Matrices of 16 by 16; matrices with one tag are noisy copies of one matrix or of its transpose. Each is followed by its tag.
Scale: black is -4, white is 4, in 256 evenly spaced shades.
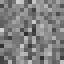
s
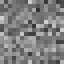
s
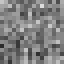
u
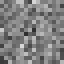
s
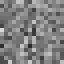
s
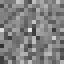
s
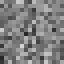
s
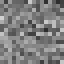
s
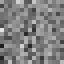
s
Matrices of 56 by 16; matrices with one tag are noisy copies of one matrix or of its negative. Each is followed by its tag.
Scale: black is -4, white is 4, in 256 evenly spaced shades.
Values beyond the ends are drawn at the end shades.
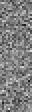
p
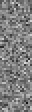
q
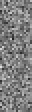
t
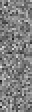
t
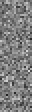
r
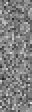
t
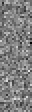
r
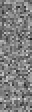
r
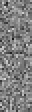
t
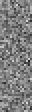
q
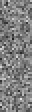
t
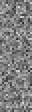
r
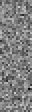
r
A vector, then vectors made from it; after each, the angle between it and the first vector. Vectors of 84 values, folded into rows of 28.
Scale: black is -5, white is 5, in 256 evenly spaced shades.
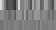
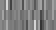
orthogonal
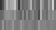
nearly opposite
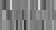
orthogonal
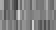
partly aligned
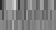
nearly opposite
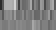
nearly opposite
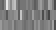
partly opposed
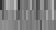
nearly opposite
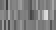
orthogonal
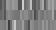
partly opposed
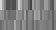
nearly parallel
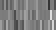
orthogonal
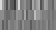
nearly parallel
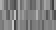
partly aligned
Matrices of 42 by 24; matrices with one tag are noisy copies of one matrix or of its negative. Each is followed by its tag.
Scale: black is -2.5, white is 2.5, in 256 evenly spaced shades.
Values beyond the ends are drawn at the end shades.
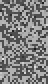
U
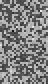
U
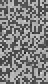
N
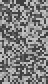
U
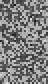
U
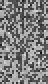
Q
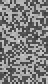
U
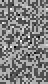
N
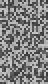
N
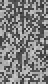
Q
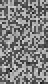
N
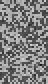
U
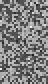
U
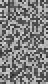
N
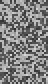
U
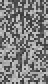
Q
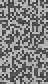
N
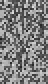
Q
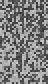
Q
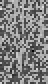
Q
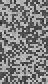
U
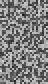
N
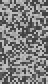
U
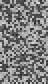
U
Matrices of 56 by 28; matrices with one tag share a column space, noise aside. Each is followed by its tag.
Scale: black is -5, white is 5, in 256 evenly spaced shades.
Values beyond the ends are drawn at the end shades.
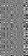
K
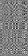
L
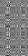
K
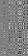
L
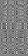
L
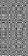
K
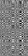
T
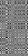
L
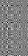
K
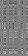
L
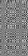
T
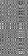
L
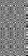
K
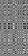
L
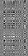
T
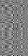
K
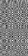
T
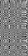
T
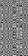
K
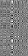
T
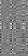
L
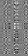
L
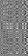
L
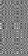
L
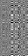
K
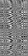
T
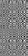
T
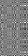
K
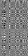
T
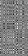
L
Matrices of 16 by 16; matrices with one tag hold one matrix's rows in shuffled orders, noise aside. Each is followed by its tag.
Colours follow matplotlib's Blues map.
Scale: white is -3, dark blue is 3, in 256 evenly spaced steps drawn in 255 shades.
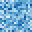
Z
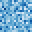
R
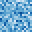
R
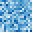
Z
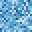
R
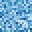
R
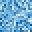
R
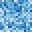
Z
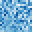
R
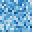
Z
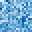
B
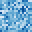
B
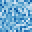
R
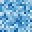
Z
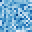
R
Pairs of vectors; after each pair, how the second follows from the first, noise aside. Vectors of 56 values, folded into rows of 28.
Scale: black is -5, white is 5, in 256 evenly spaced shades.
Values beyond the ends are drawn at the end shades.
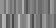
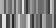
scaled up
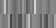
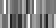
scaled up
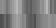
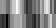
scaled up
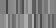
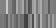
negated
